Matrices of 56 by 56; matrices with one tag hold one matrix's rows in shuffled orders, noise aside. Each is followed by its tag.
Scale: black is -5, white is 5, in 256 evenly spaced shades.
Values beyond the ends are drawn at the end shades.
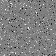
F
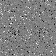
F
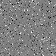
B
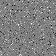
B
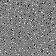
B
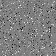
B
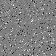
B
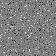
F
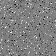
F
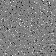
B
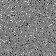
F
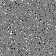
F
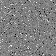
F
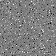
B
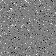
F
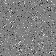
B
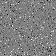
B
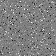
B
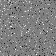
F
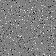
B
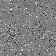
F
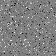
F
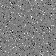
B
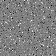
B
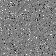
F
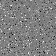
F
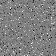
B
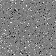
F
